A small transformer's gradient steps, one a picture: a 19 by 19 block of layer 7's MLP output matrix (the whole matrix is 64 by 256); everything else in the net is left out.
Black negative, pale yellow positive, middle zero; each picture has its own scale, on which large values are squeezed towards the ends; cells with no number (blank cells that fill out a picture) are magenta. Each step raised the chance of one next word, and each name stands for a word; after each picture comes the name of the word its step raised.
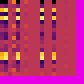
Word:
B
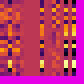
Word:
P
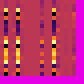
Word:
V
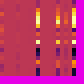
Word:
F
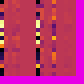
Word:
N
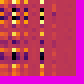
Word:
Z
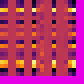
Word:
P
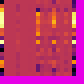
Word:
F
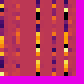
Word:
V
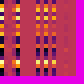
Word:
P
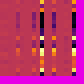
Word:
V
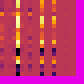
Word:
F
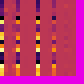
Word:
Z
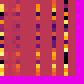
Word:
Z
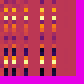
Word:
P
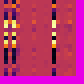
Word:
N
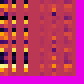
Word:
Z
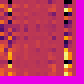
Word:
B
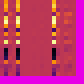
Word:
F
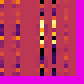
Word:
N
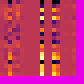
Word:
B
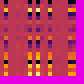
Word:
B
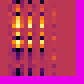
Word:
N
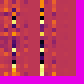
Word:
Z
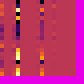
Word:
B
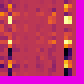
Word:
F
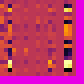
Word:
P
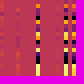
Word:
Z
